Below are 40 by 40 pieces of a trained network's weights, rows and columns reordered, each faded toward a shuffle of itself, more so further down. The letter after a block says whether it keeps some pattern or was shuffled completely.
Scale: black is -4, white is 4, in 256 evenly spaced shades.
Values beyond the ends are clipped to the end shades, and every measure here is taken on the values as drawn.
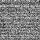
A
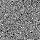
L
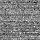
A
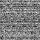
A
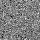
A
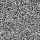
L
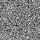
L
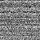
A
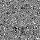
A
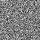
A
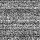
A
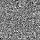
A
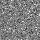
L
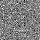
A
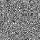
A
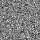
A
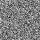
L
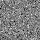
L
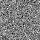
L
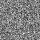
L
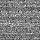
A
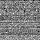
A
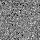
L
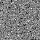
L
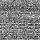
A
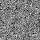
L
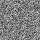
L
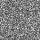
L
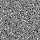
L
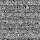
A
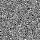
A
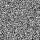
L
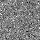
L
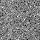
L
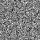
L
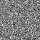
L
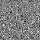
A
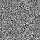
A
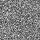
L
